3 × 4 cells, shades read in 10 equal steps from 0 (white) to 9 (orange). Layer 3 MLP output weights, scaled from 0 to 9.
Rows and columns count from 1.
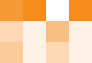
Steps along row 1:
up down up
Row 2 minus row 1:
-5 -8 5 -8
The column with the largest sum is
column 1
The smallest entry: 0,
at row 1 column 3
